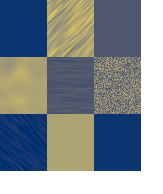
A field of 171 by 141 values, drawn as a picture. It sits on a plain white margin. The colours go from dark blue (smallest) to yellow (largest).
The table splits into 3 rows of 3 panels. Panel 1,1: very low, flat. Panel 1,2: high, slanting up to the right. Panel 1,3: low, flat. Panel 2,1: high, smooth, faint in contrast. Panel 2,2: low, streaked across, faint in contrast. Panel 2,3: middling, fine-grained, strong in contrast. Panel 3,1: very low, slanting down to the right, faint in contrast. Panel 3,2: high, flat. Panel 3,3: very low, flat.
